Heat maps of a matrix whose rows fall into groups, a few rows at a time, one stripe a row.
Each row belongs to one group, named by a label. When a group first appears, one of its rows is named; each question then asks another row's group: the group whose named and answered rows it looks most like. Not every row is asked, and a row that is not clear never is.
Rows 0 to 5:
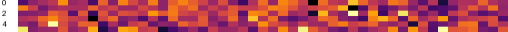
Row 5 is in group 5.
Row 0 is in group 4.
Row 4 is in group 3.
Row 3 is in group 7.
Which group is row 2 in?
4
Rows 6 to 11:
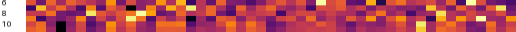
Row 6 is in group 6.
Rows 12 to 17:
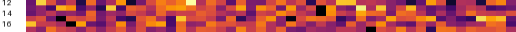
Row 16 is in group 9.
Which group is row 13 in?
4
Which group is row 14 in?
4
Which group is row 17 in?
7
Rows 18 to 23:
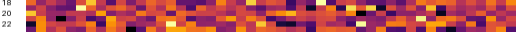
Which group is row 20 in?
5
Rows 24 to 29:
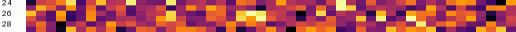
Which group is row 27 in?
4
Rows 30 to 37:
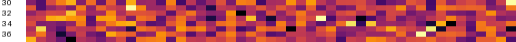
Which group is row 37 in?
9
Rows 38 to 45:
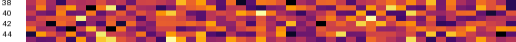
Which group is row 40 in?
4
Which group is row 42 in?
4
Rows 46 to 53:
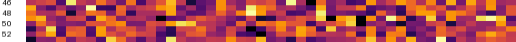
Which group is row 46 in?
6
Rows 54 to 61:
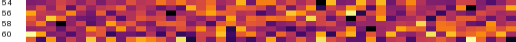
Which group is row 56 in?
5
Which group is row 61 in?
6
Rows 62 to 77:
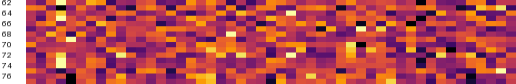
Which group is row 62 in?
3
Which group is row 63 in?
9
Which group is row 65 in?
3
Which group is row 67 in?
4
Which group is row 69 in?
6
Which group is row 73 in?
3
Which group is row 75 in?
9
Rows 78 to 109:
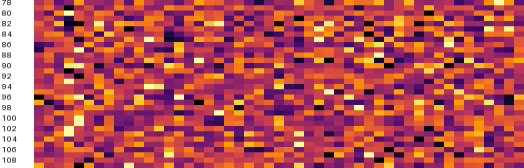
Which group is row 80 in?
3
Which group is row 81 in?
9
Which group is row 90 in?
6
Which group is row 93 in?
3
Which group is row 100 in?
6
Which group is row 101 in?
6
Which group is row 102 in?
3
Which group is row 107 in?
4
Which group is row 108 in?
7
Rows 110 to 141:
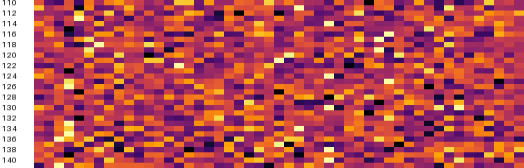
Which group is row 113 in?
6
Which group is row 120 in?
6
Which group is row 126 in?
3
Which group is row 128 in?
4
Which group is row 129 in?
7
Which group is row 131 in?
5
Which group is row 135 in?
3
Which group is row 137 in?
6
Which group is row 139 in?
9
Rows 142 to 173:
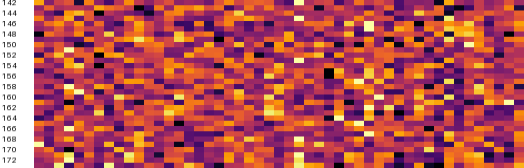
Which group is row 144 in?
6
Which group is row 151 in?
3
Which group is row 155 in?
4
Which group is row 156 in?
4
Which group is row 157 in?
5
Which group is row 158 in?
3
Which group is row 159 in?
6
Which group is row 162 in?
4
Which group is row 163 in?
4
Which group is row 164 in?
4
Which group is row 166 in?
3
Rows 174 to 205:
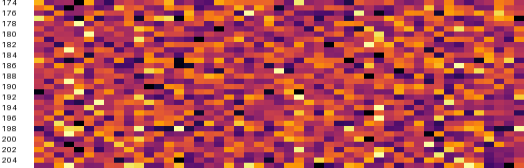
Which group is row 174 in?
9
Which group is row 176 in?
7
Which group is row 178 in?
7
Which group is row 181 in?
5
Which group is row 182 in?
4
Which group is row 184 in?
7
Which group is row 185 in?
9
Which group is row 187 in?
6
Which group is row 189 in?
3
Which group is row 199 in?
3
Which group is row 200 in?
5
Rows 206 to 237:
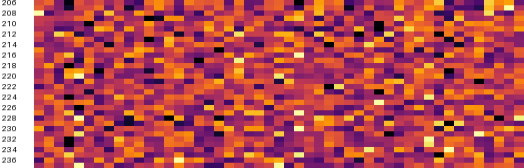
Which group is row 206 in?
9
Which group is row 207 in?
9
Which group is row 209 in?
6
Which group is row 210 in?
7
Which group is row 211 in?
7
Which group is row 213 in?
6
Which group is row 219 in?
6
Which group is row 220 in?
6
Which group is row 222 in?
4
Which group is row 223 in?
7
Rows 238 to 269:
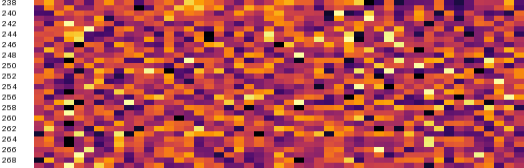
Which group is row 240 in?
4
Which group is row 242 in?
3
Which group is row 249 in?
9
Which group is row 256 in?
9
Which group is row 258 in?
9
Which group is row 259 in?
3
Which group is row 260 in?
5
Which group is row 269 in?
3
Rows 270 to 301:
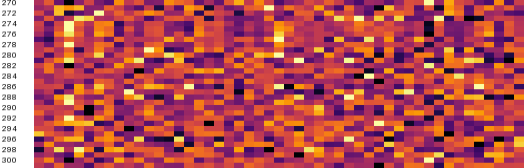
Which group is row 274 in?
3
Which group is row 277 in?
4
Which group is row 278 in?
3
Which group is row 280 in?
4
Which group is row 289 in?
3
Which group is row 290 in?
7
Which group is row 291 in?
7
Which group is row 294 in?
9
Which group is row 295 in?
5
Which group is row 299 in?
9
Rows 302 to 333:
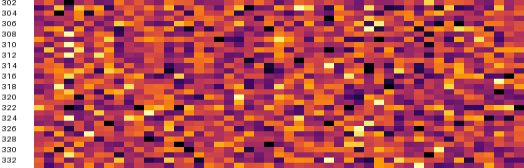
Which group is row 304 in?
7
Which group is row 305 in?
4
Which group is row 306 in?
5
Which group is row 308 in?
3
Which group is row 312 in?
3
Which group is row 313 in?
9
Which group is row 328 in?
6
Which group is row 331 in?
3
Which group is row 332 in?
6
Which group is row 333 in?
5
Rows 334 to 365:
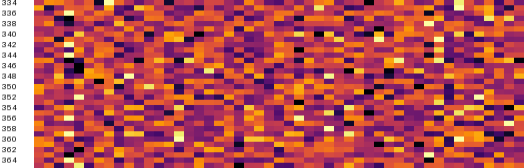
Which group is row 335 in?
5
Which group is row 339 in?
7
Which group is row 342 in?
3
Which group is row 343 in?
9
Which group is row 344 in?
3
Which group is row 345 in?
9
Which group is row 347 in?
7
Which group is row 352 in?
6
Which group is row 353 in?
9
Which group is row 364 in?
3
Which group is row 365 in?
7
